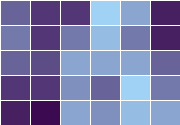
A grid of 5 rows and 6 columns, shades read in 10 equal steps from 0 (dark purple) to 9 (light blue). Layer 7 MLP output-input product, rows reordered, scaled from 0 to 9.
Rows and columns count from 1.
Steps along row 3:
down up same same down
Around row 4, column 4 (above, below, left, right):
7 6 6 9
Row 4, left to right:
2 2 6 4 9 5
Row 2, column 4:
8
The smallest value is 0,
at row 5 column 2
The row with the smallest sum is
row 1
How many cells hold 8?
2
